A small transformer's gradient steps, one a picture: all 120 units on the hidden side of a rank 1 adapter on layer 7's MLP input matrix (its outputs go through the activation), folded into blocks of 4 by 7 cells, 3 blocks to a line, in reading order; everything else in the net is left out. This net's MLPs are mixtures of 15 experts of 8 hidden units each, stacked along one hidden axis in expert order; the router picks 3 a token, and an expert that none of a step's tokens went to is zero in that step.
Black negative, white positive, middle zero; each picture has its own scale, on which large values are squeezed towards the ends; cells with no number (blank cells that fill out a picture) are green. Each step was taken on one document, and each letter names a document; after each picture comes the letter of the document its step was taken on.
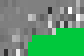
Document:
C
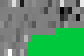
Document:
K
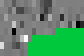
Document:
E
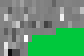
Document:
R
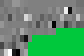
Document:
C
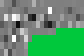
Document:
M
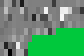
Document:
K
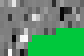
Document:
K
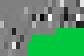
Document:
E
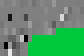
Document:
K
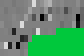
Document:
E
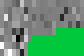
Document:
R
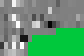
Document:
M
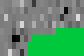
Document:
R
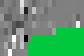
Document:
R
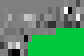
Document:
C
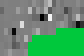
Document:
E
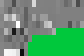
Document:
M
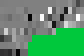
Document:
C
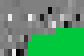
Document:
C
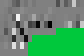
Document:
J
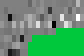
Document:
C
